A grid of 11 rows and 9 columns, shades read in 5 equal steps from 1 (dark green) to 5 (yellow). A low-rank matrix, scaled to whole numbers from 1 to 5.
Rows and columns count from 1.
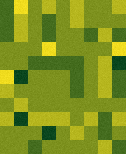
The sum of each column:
34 34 32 32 33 33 33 36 31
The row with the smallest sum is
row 5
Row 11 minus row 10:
0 0 -1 2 0 -1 0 2 -1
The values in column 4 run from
1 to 5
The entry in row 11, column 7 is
3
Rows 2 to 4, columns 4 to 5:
2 3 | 2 3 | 5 3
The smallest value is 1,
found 4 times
